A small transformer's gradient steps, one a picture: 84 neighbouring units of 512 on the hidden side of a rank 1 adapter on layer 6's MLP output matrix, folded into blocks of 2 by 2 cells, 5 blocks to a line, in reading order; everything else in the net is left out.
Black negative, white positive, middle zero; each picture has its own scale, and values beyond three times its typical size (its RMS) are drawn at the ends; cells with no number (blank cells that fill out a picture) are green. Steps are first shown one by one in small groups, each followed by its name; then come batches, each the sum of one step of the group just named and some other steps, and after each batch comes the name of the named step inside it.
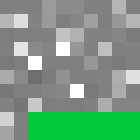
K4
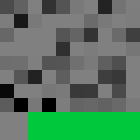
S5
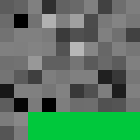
S5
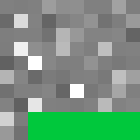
K4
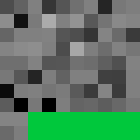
S5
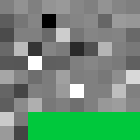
K4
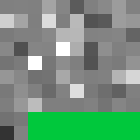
K4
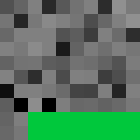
S5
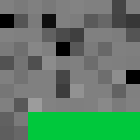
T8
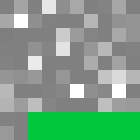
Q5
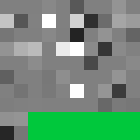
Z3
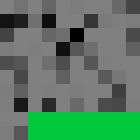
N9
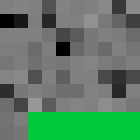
T8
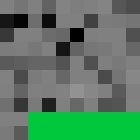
N9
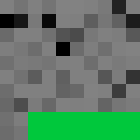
T8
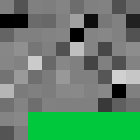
Z3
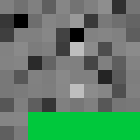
Z3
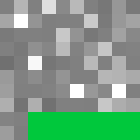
Q5
